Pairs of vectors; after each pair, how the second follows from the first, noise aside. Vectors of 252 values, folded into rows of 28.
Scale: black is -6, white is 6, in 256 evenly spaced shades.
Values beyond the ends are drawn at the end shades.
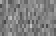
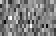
scaled up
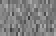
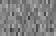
copied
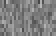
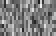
scaled up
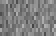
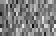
scaled up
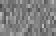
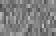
copied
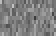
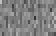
sign-scrambled
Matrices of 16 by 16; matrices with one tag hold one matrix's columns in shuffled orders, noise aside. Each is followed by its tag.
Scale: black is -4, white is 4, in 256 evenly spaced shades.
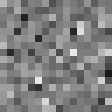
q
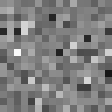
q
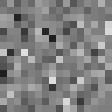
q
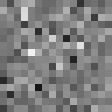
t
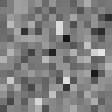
q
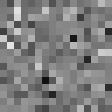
t
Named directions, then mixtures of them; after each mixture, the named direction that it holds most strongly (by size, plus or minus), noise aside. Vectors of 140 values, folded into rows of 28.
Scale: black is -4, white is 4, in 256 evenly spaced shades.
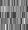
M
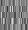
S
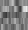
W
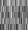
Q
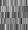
Q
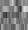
W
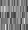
M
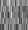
Q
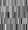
Q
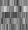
W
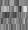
W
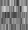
W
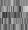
W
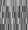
Q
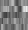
W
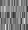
M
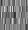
S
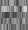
W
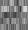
W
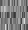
M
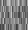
Q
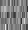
M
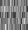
M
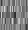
S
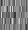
S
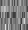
M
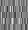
S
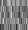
Q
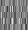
S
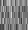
Q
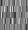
S
